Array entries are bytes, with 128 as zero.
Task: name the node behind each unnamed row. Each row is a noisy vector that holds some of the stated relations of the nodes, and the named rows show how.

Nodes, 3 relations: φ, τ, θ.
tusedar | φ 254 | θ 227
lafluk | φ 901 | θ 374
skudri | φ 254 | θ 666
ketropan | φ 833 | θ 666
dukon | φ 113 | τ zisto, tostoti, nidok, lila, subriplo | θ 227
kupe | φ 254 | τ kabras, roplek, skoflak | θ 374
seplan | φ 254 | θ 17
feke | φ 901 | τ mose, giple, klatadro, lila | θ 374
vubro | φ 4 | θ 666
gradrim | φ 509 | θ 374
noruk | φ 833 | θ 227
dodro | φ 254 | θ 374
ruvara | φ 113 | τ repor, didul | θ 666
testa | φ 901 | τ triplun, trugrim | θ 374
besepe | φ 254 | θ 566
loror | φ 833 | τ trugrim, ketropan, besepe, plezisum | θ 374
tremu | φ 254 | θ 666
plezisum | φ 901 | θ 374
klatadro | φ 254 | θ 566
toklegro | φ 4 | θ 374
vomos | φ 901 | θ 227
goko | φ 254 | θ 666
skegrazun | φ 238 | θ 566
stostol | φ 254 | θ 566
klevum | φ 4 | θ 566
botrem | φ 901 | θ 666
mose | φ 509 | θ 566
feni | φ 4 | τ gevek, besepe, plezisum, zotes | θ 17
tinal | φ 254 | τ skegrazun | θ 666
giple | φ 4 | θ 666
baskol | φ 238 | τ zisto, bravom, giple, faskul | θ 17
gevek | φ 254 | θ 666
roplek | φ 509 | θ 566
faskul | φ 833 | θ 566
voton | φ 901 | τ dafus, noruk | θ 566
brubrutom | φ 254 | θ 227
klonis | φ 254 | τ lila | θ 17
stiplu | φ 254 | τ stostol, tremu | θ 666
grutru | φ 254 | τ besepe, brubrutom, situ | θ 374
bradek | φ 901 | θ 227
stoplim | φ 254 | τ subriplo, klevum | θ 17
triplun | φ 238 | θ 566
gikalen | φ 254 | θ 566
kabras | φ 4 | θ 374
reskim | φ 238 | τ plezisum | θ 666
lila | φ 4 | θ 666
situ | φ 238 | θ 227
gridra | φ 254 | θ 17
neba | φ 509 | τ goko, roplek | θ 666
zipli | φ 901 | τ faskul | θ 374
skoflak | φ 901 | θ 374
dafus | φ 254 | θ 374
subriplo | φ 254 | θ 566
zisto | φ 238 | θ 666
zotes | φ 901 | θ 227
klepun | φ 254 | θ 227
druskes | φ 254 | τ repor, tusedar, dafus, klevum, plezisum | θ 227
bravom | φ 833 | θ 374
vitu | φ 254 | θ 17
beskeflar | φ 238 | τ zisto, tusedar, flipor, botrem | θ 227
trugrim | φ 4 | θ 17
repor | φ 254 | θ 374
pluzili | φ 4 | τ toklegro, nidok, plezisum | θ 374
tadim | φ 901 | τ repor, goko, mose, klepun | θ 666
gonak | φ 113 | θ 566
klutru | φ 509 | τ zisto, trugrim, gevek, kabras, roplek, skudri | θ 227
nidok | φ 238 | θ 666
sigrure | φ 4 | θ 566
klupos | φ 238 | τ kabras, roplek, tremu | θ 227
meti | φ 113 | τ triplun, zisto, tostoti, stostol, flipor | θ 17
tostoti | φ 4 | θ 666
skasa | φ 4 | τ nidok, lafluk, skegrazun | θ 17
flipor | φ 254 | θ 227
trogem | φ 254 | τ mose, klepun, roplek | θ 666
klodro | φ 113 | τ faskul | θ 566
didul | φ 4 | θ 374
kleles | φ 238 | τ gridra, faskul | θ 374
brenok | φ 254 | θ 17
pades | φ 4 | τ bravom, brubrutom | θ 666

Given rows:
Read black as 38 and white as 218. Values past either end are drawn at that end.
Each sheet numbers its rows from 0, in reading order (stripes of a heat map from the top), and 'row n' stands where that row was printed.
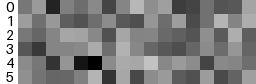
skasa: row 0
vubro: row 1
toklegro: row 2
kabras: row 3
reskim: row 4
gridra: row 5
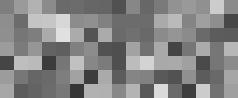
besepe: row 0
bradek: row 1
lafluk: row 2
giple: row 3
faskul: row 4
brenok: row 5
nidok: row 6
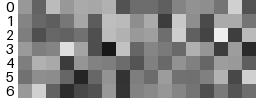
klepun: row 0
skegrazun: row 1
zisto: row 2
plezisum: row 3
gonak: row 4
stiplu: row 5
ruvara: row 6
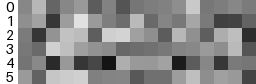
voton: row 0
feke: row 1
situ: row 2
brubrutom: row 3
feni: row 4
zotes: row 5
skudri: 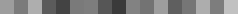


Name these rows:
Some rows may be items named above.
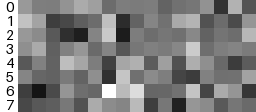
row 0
repor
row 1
tadim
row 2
trogem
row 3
voton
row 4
testa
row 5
trugrim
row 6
klupos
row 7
kupe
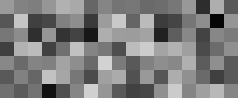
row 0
repor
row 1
meti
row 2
feni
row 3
faskul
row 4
gradrim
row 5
testa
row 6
roplek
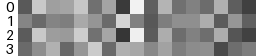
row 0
dukon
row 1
gradrim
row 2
dukon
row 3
bravom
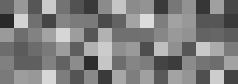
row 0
pluzili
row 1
klodro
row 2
lafluk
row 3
triplun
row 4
trugrim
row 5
druskes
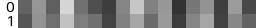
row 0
pluzili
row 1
grutru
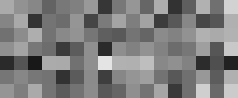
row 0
lila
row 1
stoplim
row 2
stostol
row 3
tinal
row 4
kleles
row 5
pades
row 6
tostoti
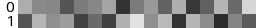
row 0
lila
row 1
loror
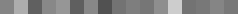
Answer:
voton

